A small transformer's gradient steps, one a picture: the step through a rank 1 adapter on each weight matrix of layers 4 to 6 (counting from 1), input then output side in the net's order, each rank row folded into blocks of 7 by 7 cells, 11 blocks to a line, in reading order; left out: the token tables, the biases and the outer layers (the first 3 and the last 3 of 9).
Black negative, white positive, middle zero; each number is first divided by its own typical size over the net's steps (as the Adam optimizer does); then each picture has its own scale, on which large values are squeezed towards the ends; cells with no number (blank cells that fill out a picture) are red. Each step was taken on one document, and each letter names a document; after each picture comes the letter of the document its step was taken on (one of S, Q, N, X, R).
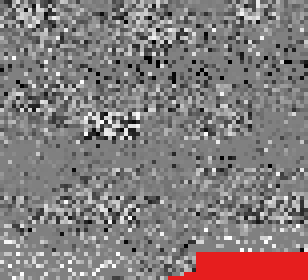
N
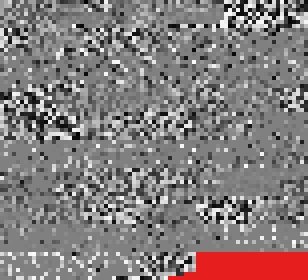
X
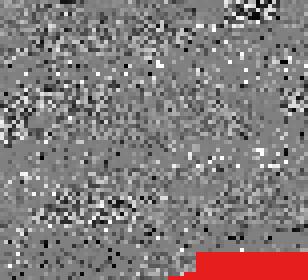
N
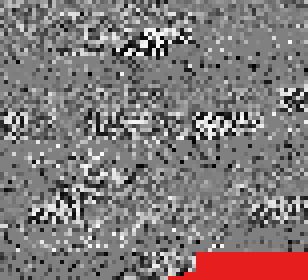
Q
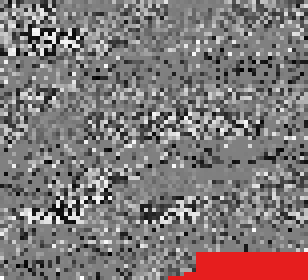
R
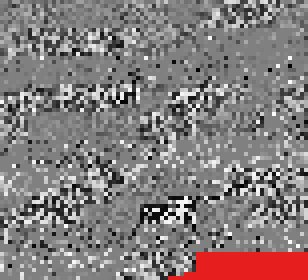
Q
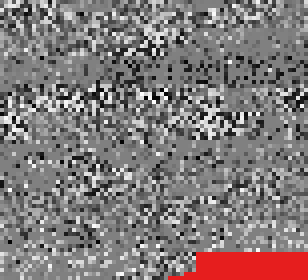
Q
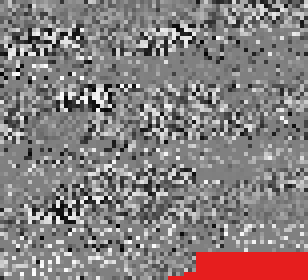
R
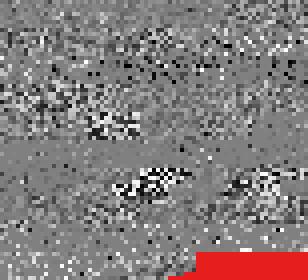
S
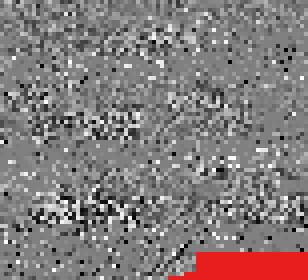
N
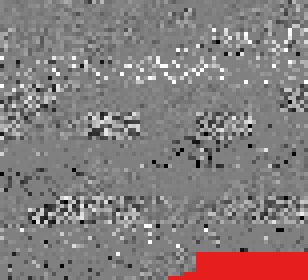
S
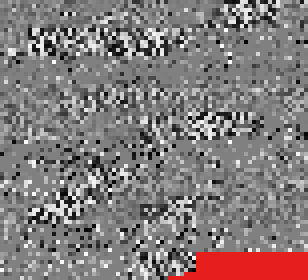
Q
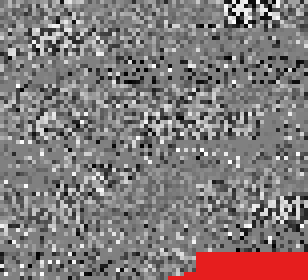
Q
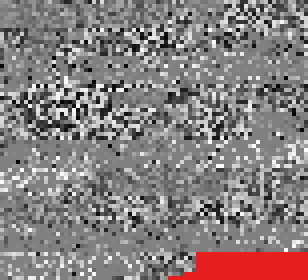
X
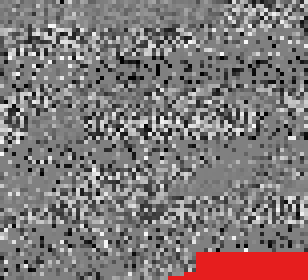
R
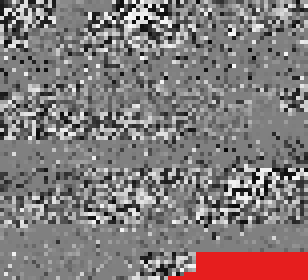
X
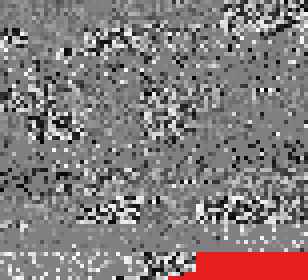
X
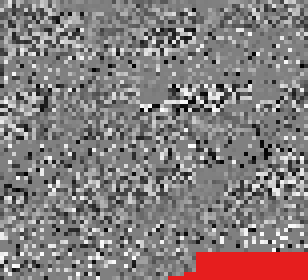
R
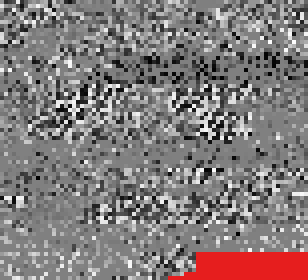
X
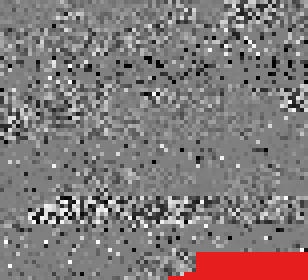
N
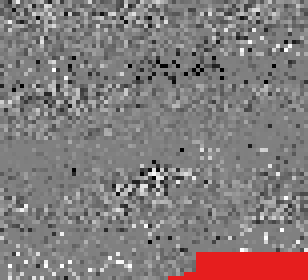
S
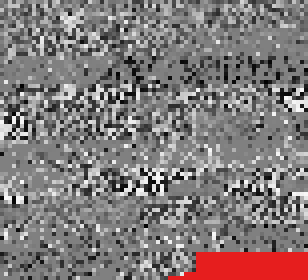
Q
